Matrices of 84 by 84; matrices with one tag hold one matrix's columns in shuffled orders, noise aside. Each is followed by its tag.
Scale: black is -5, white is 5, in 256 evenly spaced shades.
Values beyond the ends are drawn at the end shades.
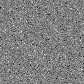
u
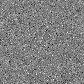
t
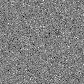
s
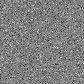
u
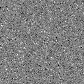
u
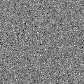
t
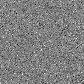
t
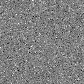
s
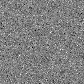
t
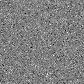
t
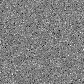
t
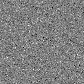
u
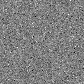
s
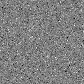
u
